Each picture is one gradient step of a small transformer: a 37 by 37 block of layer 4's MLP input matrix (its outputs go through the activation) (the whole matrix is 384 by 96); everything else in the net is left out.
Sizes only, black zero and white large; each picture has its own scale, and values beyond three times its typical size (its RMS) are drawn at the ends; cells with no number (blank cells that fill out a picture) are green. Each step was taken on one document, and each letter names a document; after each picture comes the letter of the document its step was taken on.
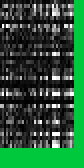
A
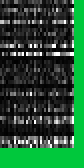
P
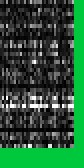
A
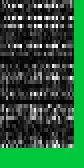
A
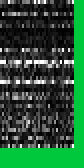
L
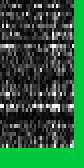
A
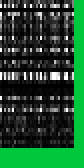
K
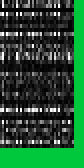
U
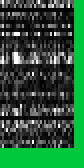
U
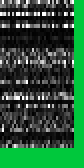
L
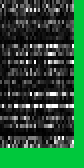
P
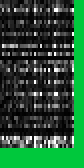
P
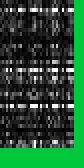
A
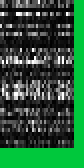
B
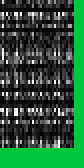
U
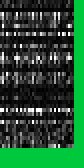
U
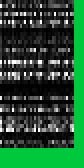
K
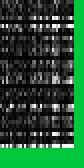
A
